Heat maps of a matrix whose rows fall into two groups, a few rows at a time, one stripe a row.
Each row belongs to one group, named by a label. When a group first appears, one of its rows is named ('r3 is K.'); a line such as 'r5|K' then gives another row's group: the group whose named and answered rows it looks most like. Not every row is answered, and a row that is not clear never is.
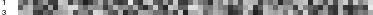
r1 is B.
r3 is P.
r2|P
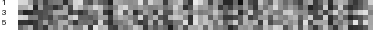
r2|P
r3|B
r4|P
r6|P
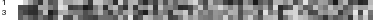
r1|P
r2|B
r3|B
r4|B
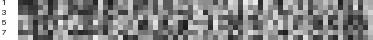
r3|B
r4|P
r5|P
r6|P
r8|P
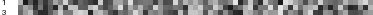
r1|B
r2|P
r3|P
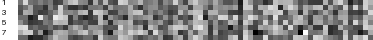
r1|P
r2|B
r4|B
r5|B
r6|P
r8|B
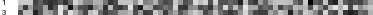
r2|B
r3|P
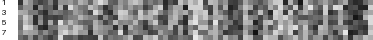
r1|P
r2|P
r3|P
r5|P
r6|P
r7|P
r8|B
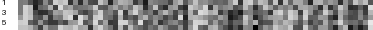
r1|B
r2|P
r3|P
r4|P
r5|P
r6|P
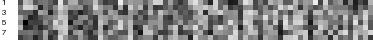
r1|P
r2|P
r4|B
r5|B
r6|B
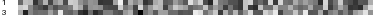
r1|P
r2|P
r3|B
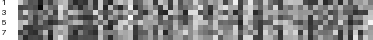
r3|P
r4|B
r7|B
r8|B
